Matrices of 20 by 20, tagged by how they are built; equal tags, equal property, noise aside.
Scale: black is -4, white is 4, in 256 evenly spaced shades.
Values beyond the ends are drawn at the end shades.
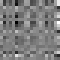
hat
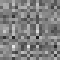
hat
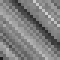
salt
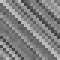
salt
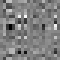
hat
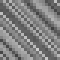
salt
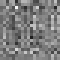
hat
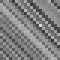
salt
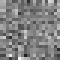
hat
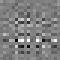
hat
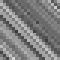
salt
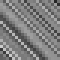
salt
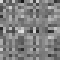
hat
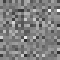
hat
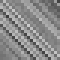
salt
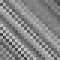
salt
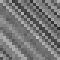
salt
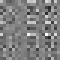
hat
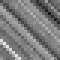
salt
